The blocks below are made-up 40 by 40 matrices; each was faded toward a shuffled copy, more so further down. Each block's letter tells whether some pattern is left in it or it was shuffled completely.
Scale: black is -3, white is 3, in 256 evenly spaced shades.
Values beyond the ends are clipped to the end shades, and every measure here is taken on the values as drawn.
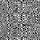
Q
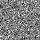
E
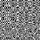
Q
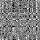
Q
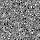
E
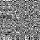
Q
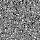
E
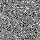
E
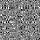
Q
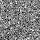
E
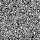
E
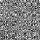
Q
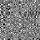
Q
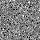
E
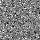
E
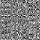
Q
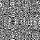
Q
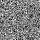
E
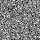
E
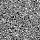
E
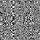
Q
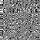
Q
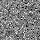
E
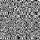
Q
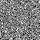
E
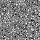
E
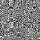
Q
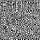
Q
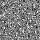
E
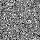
E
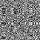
Q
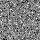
E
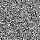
E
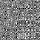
Q
